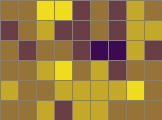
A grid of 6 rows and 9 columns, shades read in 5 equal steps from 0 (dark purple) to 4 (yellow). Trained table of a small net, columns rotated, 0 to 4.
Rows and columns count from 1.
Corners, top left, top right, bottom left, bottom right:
2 2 2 2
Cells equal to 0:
2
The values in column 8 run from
2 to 4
